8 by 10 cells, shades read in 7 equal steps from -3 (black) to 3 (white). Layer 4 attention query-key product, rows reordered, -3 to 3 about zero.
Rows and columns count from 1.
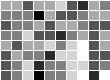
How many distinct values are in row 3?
3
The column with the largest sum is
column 8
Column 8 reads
-2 0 0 1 3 3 2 3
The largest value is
3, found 4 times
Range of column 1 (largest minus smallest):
2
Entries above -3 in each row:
10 9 10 10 10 10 10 9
